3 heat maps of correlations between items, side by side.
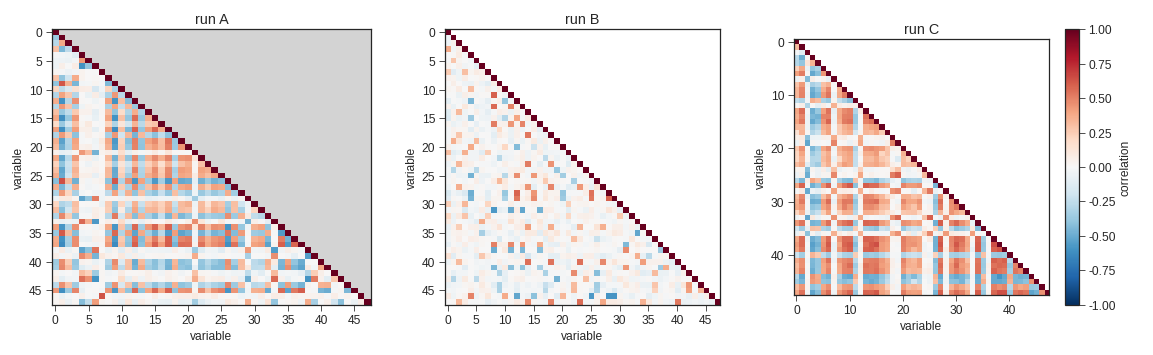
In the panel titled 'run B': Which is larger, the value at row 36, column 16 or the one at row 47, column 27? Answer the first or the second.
the second
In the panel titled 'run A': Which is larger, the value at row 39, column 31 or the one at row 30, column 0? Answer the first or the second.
the second
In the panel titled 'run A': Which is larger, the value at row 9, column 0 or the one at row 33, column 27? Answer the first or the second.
the second
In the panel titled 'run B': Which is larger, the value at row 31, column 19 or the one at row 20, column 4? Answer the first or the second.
the second
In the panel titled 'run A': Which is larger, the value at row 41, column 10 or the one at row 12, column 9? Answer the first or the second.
the first
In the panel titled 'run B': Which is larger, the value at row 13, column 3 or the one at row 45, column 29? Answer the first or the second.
the first
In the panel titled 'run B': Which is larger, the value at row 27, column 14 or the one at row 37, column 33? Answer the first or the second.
the first
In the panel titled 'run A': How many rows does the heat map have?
48
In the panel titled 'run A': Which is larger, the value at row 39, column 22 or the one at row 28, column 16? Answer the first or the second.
the first
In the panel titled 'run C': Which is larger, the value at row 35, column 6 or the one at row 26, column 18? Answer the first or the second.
the second
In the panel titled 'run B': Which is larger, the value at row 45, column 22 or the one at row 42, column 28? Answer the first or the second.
the first
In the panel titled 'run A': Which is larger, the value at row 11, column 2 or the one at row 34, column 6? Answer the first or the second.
the first
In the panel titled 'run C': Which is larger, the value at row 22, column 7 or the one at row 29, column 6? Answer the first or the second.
the second
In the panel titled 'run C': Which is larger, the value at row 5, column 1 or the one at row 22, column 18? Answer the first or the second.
the first
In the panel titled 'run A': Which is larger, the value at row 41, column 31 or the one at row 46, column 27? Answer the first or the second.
the second
